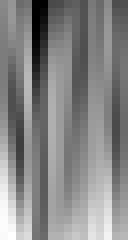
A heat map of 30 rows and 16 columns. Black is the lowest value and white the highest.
The top middle is the ninth with the lowest average. There is an overall slope up to the bottom. The grain runs up and down. Neither half mirrors the other.
